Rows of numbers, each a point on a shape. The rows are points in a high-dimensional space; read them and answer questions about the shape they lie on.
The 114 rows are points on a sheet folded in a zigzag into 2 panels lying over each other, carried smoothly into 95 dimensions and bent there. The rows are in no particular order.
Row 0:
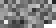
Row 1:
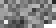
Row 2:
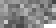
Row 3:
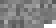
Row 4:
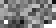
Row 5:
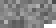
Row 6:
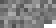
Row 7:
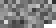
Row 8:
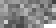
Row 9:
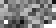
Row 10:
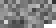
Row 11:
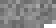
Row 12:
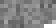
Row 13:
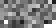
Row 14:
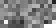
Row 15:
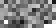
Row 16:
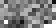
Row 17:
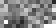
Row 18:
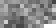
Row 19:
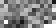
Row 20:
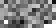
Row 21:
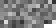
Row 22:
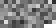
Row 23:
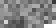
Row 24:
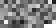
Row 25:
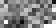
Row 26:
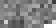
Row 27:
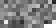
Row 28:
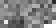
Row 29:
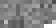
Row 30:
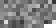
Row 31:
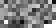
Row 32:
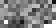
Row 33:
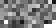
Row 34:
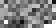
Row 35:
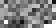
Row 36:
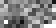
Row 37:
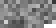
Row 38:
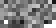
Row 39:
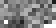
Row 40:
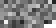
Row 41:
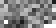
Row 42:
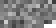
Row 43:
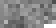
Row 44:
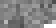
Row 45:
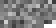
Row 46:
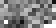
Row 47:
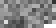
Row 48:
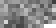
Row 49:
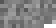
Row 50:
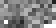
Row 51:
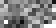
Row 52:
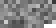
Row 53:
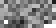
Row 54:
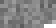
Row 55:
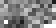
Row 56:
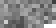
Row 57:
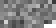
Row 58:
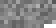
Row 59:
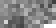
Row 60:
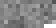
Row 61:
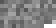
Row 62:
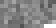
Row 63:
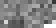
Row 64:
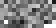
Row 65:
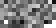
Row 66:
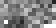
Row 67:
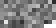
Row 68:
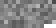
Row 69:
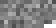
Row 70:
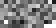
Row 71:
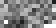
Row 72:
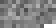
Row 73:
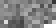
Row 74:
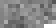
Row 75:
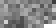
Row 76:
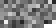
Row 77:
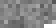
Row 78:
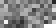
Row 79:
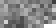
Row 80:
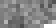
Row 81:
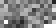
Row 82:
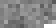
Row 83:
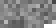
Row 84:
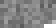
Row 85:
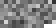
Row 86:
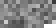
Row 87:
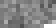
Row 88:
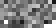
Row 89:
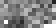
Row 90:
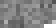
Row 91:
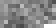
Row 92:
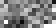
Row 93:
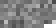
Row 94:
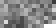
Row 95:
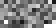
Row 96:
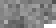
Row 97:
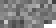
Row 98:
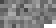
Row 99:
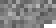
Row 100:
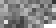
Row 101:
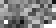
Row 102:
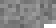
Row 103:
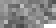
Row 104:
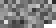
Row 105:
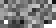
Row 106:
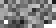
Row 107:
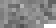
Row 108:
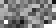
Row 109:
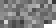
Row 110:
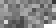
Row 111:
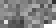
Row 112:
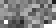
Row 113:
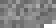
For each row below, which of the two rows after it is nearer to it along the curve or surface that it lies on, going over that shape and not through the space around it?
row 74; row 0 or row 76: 0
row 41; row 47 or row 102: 47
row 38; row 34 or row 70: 34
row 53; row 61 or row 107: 107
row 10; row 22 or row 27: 22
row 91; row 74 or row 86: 74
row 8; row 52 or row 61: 52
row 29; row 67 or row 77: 67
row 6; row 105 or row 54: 54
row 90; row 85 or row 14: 14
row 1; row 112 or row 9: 9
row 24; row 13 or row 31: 31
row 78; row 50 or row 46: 46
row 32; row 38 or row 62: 38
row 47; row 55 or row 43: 43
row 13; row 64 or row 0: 64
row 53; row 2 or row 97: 2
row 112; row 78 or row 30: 30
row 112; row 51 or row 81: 51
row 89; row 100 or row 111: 111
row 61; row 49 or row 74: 49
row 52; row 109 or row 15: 15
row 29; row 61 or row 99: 61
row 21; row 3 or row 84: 3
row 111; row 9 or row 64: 9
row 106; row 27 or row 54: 27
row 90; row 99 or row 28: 28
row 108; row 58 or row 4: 4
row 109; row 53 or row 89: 89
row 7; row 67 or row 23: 23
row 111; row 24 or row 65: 65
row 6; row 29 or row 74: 29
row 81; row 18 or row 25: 25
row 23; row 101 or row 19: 19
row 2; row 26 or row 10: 10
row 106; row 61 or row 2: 2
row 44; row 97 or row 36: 97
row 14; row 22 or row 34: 34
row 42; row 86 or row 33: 33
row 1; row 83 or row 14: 83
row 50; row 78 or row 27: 27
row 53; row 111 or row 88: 88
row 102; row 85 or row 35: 85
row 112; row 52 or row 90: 90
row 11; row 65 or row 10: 10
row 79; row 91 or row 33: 91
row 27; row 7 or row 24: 24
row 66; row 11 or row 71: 71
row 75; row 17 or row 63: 17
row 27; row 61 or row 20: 20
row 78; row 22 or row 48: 48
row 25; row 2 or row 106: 106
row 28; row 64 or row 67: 67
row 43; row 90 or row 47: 47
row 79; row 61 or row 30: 30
